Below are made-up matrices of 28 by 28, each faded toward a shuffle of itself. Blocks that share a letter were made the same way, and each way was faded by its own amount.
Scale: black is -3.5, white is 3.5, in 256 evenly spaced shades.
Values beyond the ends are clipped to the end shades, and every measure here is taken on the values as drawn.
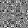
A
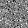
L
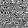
L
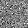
L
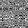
A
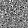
L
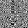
A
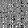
A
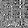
A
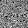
L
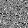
L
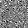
L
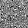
L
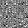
A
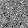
L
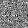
L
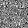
L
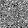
L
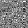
A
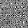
A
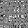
A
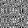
A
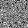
L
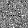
L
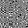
A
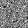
L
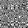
A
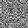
A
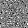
L
